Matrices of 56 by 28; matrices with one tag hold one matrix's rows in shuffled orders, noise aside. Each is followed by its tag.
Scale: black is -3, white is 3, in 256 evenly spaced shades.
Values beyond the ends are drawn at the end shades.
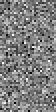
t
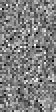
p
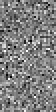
t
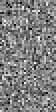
t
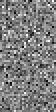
t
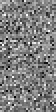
t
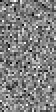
t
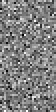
t
